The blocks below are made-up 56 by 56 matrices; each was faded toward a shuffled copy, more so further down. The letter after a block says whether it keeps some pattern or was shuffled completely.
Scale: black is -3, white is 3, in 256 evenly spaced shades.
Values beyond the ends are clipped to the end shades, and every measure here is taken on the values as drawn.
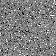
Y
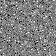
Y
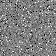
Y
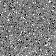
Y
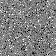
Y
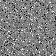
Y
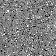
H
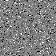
H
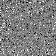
H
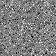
H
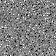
H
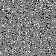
Y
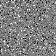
H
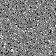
H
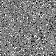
H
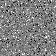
H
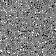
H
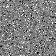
Y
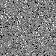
H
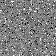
Y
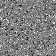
H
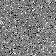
Y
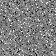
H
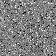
H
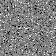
H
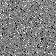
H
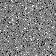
Y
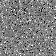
Y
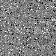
H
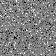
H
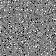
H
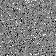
Y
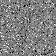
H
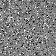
H
